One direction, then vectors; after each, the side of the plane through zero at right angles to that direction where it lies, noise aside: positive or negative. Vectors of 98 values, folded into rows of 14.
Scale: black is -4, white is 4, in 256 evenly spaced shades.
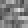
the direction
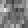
negative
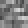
positive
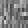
negative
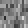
positive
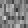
negative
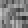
negative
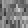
positive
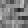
negative
